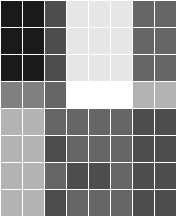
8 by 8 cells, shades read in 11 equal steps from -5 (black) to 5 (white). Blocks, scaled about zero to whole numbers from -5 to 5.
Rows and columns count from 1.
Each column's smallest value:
-4 -4 -2 -2 -2 -1 -2 -2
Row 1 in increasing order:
-4 -4 -2 -1 -1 4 4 4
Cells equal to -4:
6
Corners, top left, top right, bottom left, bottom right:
-4 -1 2 -2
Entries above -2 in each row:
5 5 5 8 6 5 4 5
